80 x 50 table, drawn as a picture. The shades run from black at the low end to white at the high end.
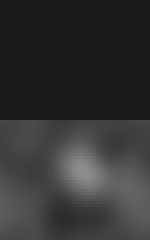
It is made of 2 by 1 panels. Panel 1,1: very low, flat. Panel 2,1: low, smooth.
